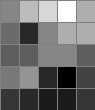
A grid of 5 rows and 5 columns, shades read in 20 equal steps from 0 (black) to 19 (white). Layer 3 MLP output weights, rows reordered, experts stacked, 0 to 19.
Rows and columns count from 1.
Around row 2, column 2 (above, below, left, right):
14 7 8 10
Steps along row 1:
up up up down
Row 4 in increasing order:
0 3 5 9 11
